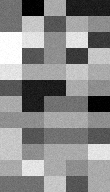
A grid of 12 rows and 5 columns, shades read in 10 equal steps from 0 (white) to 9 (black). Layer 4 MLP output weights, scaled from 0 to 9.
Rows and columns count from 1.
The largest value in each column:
6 9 8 8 9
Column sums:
36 57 49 50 54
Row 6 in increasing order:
3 4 6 8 8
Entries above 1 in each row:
5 5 2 4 4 5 5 5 5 4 4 5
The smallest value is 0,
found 2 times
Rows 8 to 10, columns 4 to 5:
3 4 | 5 6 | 3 1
